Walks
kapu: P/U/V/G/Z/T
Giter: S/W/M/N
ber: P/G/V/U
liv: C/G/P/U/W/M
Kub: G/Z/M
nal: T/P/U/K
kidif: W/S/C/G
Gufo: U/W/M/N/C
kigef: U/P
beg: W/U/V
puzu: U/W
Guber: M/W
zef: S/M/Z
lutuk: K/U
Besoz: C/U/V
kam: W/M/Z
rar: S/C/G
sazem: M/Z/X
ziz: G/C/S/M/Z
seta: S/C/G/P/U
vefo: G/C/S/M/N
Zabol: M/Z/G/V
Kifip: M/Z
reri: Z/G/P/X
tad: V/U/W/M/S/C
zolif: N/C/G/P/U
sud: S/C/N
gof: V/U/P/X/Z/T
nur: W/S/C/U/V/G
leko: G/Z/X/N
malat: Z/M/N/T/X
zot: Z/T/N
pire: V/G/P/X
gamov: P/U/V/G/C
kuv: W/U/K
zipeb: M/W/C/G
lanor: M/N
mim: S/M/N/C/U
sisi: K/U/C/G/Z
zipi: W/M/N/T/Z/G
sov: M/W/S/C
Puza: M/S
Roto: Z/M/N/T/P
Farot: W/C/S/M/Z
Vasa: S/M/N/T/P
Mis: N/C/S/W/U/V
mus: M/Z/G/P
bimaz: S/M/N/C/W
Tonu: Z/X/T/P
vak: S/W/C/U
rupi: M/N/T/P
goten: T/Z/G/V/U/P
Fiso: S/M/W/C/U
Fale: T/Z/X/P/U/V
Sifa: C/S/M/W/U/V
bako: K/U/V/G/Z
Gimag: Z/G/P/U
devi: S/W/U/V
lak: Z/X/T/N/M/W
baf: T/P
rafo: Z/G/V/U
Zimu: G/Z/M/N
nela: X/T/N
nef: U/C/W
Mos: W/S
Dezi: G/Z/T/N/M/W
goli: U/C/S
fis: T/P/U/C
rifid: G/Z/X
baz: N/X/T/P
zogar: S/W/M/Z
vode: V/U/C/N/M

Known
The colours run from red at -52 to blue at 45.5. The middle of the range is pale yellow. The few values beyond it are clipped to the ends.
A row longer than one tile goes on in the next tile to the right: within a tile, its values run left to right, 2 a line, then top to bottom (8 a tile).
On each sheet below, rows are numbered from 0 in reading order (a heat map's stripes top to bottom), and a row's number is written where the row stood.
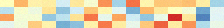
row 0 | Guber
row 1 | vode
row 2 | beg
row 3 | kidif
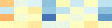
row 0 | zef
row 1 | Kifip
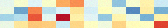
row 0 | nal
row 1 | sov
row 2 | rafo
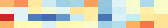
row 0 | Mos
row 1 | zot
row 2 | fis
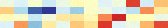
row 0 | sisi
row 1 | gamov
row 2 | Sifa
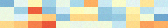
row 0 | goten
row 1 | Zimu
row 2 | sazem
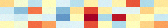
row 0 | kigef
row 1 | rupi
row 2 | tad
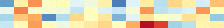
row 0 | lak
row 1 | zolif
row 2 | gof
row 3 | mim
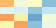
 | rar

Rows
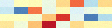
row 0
ber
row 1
vak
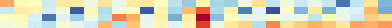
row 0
sud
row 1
lutuk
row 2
zipeb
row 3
Roto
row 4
bako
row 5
Gimag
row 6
kapu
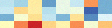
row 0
Tonu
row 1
rifid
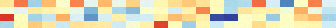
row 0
Fiso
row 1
nef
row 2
Besoz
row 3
Giter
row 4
nela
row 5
Dezi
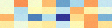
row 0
puzu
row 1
malat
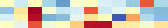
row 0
Vasa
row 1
Fale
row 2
leko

